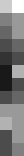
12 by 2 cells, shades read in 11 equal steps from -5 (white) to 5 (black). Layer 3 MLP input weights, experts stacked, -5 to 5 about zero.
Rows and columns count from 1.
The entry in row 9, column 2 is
-1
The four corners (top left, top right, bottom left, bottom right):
-3 -5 2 0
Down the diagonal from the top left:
-3 -1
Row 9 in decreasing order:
-1 -1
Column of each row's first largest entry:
1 1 1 1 1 1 1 1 1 2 1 1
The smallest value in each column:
-3 -5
